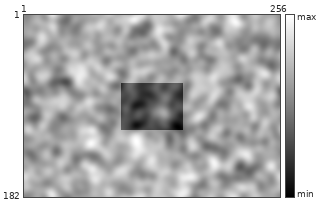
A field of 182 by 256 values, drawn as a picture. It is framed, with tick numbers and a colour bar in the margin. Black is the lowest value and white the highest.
Odd patch: lower, in the centre. Histogram: skewed, a long tail of low values. Roughest part: centre. Ninth with the lowest average: centre. Ninth with the highest average: bottom middle.
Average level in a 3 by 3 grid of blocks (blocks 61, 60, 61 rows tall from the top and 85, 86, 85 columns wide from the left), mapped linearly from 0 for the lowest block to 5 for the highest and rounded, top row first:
4 4 4 / 4 0 4 / 4 5 4
